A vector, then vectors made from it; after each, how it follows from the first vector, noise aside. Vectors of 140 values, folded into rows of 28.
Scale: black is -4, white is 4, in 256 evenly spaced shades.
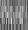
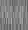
shrunk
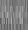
shrunk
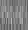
shrunk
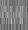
shrunk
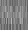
shrunk
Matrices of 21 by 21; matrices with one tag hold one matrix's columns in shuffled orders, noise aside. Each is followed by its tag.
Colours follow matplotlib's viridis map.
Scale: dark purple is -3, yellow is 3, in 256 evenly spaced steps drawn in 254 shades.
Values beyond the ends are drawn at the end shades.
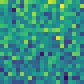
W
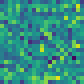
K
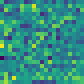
K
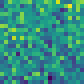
W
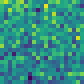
W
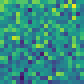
W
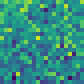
W
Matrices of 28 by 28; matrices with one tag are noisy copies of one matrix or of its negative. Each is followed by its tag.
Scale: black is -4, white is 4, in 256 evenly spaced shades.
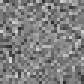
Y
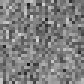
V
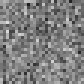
V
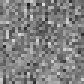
V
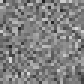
Y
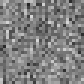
V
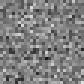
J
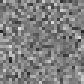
Y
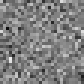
Y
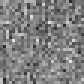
V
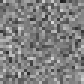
Y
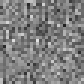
V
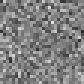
Y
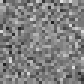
Y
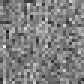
V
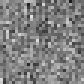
V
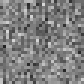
V
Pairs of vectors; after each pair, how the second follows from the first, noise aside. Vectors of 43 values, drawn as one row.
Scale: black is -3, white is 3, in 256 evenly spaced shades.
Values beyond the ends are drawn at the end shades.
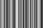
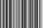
shuffled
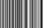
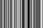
negated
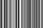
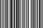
shuffled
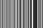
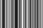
shuffled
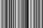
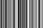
shuffled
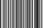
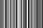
shuffled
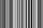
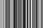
negated
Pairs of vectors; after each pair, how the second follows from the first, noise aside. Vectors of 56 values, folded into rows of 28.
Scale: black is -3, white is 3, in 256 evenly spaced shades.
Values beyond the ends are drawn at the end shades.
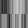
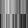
wrapped around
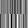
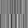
shrunk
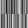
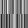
wrapped around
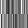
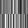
wrapped around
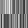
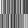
wrapped around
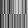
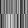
wrapped around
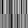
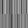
shrunk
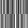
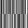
wrapped around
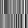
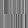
shrunk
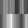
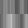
shrunk
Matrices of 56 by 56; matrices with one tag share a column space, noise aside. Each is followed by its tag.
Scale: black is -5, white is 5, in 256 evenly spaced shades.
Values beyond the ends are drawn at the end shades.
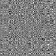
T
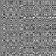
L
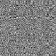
L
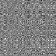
T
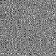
T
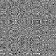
T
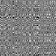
L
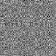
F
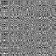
L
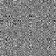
F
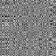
F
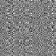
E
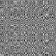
L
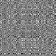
T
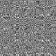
L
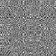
L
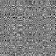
L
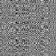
E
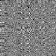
E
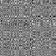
F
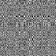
F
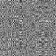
F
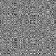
T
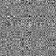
F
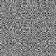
E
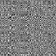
L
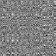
L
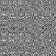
L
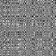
F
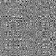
F
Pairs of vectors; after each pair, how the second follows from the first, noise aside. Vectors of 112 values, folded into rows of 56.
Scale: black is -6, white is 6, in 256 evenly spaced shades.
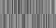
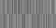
shrunk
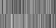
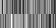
scaled up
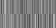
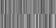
sign-scrambled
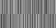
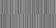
shrunk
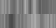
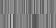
sign-scrambled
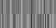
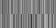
sign-scrambled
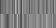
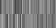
sign-scrambled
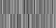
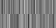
sign-scrambled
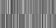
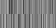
sign-scrambled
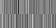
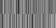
sign-scrambled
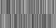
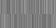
shrunk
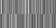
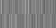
shrunk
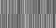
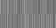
shrunk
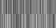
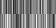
scaled up
